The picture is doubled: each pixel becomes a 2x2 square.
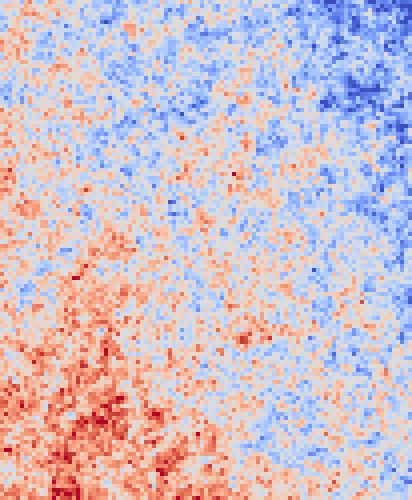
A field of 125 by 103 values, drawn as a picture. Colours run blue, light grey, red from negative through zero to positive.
The bottom left is the ninth with the highest average. The ninth with the lowest average is the top right. There is an overall slope up to the bottom left. The values follow a bell shape. No row or column stands out.
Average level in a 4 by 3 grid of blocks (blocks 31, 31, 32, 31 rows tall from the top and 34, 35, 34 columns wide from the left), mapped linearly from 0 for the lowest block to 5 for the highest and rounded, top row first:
2 1 0 / 3 2 1 / 4 3 2 / 5 4 2
